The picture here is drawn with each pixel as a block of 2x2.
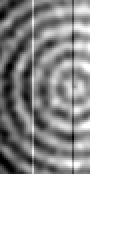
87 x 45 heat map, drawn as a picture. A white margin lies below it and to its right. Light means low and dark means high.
Odd lines: columns 17 and 37. Grain: blotchy. Rings: centred on the middle right. Slope: up to the left.
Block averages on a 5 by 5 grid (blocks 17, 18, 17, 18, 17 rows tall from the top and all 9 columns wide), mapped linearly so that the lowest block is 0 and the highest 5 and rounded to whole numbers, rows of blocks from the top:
43210
43210
43211
43321
53311
